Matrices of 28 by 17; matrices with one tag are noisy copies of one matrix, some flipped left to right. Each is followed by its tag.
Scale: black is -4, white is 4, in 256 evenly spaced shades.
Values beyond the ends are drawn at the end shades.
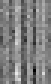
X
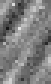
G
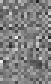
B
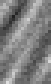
G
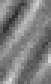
G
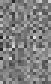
B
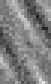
G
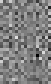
B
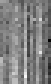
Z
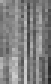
Z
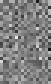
B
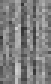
X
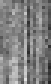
Z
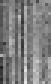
Z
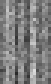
X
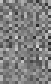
B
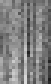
Z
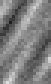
G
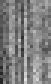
Z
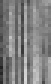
Z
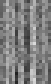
X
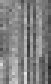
Z
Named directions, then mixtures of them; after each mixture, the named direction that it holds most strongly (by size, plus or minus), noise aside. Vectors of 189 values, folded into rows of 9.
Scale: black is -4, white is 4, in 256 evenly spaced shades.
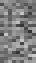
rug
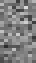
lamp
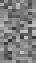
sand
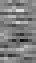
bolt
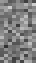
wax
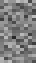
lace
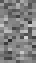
sand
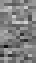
bolt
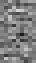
bolt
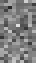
wax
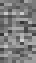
rug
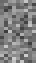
wax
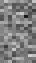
lace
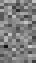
lamp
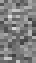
sand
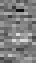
bolt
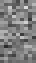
lamp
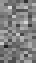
wax
